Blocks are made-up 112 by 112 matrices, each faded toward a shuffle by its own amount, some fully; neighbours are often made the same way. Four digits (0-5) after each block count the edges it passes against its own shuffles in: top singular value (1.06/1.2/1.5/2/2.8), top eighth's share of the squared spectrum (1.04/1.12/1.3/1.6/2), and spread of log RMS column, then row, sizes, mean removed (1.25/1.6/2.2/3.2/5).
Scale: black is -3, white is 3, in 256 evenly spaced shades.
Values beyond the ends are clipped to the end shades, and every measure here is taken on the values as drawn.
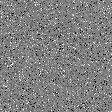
0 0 0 0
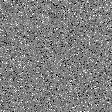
2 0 0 0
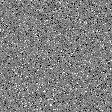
0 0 0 0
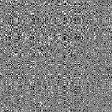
5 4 3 3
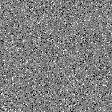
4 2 0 1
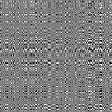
5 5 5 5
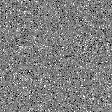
3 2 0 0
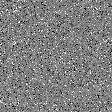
0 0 0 0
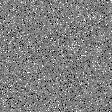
2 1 0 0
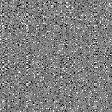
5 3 2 2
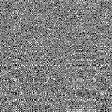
5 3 2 2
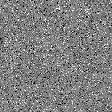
3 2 0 0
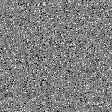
3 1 0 0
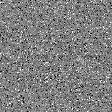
3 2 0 0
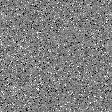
2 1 0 0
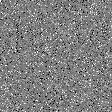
2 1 0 0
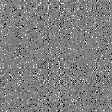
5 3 2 2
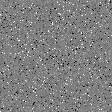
0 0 0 0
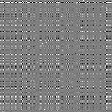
5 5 4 4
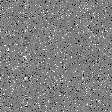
3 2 1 1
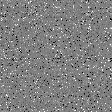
3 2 1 1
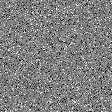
2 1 0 0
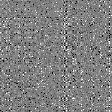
5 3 3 2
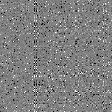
5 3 2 2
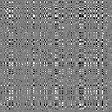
5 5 4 4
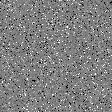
0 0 0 0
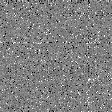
3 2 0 1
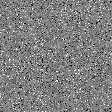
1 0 1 0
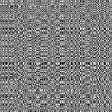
5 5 4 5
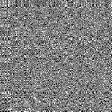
5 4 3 3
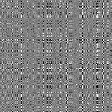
5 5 5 4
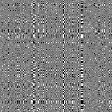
5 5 4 3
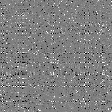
5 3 2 2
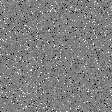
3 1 0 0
